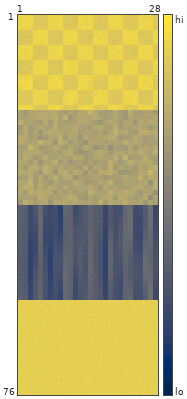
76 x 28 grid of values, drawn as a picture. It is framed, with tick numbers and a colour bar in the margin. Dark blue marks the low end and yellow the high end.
It is made of 4 by 1 panels. Panel 1,1: very high, checkered, faint in contrast. Panel 2,1: high, fine-grained, faint in contrast. Panel 3,1: low, streaked downward. Panel 4,1: very high, flat.
